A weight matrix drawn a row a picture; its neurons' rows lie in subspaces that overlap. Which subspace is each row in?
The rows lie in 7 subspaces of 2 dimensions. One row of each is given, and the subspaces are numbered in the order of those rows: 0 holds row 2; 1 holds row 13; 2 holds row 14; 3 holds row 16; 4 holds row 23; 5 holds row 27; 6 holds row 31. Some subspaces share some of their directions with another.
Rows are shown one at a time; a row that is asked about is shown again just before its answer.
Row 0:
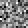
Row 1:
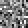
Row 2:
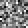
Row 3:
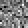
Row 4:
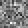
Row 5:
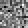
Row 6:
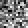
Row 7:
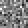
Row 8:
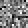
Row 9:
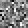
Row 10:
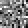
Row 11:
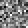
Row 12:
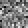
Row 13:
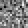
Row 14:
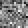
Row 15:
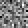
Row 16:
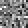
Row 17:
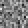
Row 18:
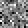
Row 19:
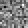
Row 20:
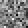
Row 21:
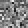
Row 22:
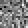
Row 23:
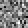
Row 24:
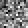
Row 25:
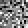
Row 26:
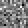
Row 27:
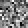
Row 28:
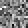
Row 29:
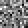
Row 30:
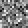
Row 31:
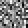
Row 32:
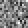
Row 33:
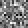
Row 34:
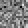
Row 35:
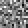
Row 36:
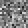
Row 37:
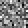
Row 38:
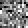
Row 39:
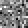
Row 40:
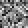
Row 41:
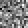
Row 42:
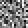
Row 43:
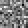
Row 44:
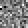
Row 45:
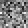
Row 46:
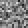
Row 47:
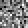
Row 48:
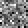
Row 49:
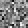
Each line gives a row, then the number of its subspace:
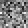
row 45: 3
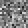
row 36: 3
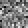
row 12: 1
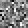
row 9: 5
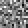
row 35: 6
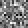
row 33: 2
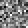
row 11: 0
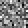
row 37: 6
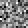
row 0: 0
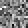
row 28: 3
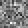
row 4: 2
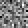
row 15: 6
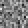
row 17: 4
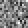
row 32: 4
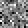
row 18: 6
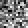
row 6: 4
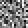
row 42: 6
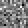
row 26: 1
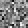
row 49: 5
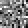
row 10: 2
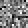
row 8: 3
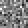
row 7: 1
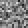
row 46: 0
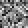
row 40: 1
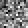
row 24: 4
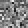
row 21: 5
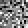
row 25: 3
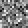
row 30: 1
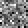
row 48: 6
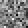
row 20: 4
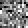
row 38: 2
